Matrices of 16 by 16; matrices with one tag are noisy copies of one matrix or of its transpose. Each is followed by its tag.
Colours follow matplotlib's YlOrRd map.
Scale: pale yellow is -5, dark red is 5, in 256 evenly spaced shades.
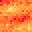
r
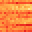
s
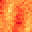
r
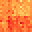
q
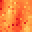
r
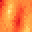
r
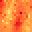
r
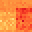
q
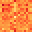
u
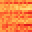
s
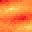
r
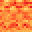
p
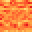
p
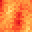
r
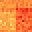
q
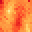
r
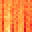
s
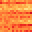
s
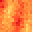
r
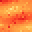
r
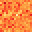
u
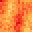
r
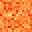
u
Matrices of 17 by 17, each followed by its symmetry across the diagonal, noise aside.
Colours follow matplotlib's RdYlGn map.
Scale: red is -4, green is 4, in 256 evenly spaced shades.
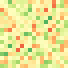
antisymmetric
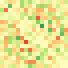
antisymmetric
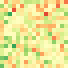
antisymmetric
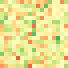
neither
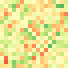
antisymmetric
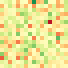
neither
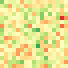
neither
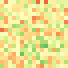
neither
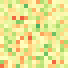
neither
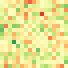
antisymmetric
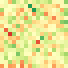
antisymmetric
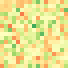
neither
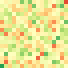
antisymmetric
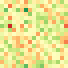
antisymmetric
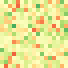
neither
